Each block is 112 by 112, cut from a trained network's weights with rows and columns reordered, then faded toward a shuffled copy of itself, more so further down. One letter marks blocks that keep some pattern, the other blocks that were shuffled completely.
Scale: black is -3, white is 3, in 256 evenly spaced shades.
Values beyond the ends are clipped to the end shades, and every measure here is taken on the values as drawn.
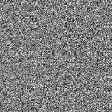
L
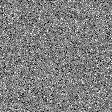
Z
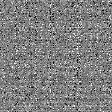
L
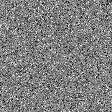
Z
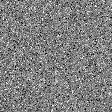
Z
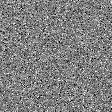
Z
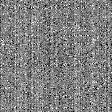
L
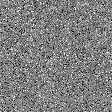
Z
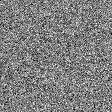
Z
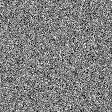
Z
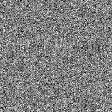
L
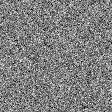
Z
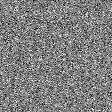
Z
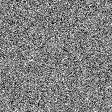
Z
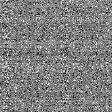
L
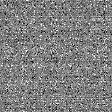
L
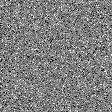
Z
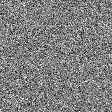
Z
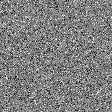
Z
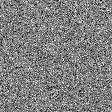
Z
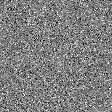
Z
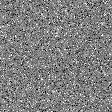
Z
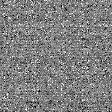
L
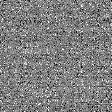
L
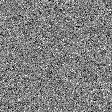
Z
